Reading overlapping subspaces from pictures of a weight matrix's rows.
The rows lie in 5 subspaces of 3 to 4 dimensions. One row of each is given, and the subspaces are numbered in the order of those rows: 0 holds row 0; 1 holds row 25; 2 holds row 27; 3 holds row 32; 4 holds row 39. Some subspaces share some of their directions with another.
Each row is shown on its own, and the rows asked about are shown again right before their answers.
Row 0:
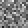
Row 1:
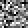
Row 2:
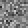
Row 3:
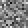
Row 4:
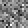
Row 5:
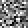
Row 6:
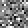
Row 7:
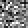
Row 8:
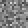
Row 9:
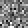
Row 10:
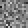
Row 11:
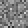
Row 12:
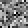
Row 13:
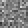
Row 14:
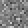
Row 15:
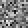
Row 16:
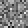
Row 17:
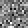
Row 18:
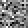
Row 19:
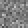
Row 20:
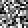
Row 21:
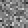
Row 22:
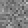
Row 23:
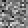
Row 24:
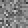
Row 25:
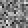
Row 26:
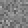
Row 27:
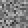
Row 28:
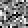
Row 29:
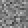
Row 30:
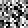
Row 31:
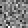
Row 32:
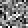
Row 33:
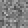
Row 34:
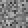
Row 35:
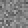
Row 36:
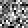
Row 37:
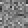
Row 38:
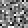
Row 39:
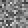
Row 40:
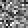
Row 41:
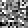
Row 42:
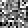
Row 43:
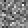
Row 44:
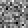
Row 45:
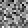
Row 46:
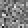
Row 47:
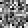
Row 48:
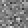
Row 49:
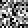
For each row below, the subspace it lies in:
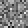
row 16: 3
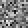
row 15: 4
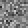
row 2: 2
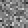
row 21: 4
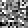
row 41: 1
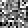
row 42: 1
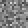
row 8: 4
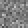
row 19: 1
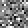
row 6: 2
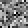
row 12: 3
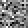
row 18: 1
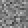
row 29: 2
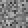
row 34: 4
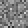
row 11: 3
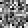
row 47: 4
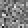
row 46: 1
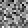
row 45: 0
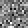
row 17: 2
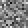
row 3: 3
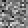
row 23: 1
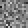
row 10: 3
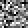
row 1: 0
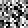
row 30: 0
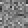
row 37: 4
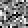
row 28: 3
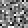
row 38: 3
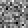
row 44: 0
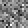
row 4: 0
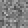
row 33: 0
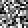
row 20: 2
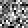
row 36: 3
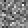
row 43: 0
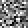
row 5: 2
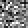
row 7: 0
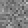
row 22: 2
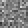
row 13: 1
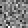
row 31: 3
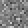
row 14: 3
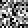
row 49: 0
